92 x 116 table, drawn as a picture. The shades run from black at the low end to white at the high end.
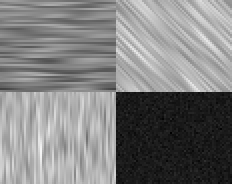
The table splits into 2 rows of 2 panels. Panel 1,1: middling, streaked across. Panel 1,2: high, slanting down to the right. Panel 2,1: high, streaked downward. Panel 2,2: very low, fine-grained, faint in contrast.
